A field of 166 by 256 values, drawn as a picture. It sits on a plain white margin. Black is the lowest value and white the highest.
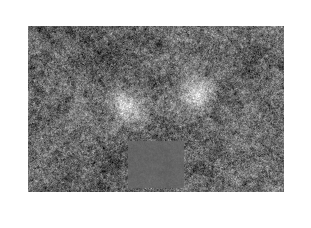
Slope: none. Stripes: none. Ninth with the highest average: centre. Bumps: two. Calmest part: bottom middle. Odd patch: calmer, in the bottom middle. Grain: blotchy.
